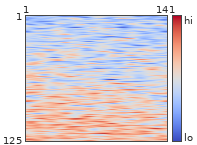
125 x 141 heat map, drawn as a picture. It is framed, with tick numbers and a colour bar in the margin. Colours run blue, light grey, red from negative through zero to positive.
The field climbs toward the bottom. The grain runs across in streaks. The histogram is bell-shaped.
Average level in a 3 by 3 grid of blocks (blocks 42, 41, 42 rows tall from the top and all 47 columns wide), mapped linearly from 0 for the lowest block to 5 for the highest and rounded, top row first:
000 | 322 | 554
